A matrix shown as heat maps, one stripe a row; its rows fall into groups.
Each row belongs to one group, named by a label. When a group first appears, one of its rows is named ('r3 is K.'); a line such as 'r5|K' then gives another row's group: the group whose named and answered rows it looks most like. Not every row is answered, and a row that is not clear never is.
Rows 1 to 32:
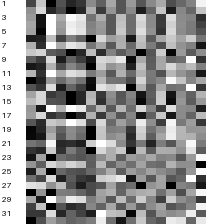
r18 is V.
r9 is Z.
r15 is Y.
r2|Y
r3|V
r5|V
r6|Z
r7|V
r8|Y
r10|Z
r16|V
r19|Z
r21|Z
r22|Z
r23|Y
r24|V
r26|Z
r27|Y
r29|V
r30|Y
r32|Z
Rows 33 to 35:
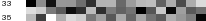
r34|Y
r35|V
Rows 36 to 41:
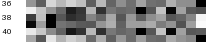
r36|V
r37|Y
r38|Y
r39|Y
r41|V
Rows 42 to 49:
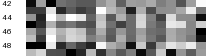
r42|Y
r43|Z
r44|V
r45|Z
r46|V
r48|Z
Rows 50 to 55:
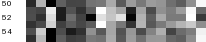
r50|Y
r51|Z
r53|Z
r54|Y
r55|Y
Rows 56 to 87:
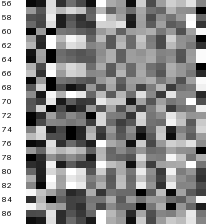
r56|Z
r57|V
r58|Z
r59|Z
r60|Y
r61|V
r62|V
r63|Y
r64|Y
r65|V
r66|V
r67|Y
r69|V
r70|Z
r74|Y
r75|Y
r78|Z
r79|Z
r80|V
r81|V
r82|V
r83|Y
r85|Y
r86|Z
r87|Z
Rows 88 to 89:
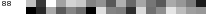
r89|Z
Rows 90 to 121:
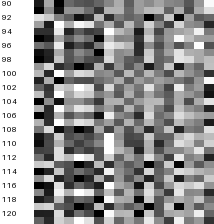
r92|Y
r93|V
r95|Z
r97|Z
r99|Y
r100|V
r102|V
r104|Y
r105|V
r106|Z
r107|V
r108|Y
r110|Z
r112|V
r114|Z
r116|Z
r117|V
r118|Z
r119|Y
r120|Z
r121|V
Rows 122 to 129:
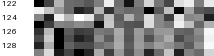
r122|Z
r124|V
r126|Y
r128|Y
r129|Y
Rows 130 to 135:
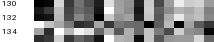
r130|Z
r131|Z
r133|Y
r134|V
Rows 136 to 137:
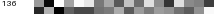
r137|Y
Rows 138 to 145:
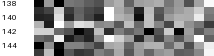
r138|Y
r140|Z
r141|V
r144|Y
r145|Y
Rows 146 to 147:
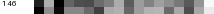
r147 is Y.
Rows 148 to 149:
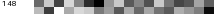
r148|Y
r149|V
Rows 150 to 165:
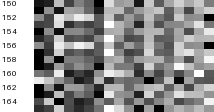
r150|Z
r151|Y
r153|Z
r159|Z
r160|Z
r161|Y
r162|Y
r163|Z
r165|Z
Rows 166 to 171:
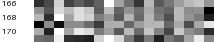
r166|Z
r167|V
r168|V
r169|Y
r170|V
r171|Z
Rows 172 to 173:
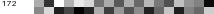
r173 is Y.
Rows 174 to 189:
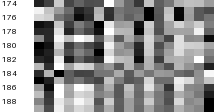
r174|Z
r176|Y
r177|Z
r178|Z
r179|V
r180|Z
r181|Z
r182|Z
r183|V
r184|Y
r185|Z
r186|V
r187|V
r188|V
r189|V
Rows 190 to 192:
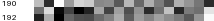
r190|V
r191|Y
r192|Y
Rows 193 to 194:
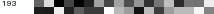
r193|Y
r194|Z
